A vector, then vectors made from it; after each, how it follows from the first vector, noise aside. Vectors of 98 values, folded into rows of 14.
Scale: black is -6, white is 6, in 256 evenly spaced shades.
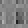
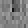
wrapped around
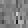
sign-scrambled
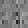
sign-scrambled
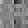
wrapped around
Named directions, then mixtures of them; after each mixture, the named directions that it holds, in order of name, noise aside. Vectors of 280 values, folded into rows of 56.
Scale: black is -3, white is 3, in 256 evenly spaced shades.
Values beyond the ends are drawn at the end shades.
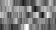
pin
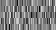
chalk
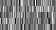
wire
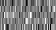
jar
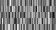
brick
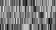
jar, pin, wire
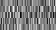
brick, chalk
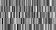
brick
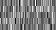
wire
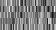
brick, chalk, wire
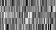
jar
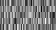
brick, jar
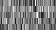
brick, pin, wire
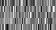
jar, wire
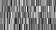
chalk, wire
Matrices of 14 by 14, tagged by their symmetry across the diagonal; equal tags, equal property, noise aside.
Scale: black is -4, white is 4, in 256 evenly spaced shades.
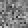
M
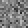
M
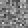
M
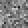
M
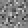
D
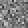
M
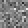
M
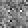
D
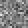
M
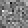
D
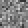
M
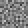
D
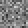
D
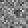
M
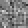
D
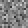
M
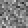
D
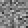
M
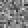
D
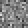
M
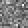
M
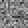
M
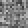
D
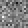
D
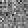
D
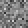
M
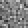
D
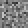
D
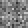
D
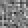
D
